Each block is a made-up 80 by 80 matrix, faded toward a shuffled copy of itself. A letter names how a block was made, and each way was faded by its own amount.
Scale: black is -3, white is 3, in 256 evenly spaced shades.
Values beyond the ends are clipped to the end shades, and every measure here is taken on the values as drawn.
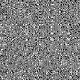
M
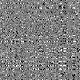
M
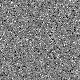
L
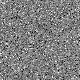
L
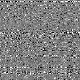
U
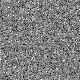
L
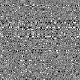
M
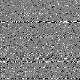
U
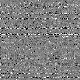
U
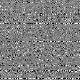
U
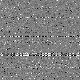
U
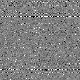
U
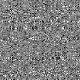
M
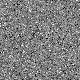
L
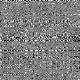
U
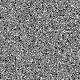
L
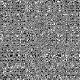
M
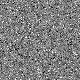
L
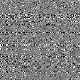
U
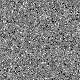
L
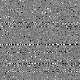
U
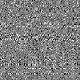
M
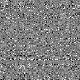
M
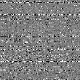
U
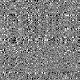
M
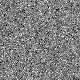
L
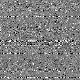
U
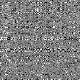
U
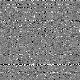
U
